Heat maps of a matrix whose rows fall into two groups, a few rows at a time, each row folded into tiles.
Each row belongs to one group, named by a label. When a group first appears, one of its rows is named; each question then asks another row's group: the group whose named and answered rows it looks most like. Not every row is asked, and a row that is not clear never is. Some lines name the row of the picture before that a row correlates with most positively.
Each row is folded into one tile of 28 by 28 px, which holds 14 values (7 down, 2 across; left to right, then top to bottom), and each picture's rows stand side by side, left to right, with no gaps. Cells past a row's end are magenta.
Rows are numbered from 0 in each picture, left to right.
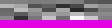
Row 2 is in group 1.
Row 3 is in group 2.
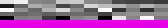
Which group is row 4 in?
2
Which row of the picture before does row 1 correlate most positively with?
0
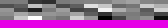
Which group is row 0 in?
1
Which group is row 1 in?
2
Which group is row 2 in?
1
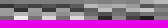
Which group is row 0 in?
1
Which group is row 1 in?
1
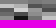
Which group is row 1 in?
1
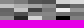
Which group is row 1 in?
2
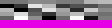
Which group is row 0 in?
1
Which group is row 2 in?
1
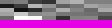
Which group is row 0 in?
1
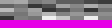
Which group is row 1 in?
1
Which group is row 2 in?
2
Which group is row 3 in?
2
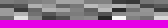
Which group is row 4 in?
2
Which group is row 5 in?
1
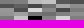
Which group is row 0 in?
1
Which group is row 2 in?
2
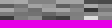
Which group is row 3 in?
2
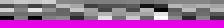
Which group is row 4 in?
1
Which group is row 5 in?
1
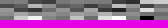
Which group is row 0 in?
1
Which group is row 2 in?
1
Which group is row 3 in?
1
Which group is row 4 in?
2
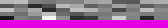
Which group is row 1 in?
1
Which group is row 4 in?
2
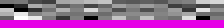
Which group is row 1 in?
2
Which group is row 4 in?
2
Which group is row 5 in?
2
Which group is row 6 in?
1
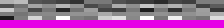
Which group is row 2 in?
2
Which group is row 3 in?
1
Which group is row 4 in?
2
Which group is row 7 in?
1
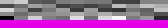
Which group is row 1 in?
2
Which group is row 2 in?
1
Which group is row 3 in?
1
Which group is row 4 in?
2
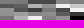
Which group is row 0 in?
1
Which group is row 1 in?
2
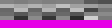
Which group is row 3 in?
2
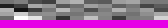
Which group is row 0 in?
1
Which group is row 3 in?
2
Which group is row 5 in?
1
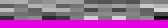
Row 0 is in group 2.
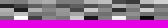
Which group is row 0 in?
1
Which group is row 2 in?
1
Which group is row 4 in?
2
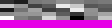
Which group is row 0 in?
2
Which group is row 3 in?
1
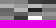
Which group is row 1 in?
2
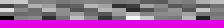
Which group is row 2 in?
1
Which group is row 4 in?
1
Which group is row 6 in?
1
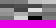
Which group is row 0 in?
1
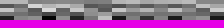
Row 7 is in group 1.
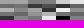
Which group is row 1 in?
1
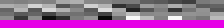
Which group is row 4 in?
1
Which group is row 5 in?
2
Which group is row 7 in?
1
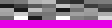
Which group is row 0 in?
1
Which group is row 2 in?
2
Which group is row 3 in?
1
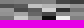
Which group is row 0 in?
1
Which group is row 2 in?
2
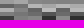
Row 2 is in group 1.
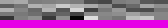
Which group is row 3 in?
2
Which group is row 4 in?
1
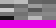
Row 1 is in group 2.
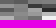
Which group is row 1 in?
1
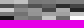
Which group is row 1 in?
1
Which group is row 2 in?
1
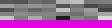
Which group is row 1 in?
2
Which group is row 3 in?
1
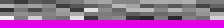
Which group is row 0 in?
2
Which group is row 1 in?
2
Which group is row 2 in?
1
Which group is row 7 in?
1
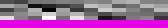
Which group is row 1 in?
1
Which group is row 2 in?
1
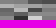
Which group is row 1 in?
2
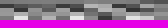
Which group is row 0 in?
1
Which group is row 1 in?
1
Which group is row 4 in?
1
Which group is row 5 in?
2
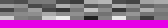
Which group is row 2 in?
2
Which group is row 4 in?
2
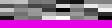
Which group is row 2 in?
2
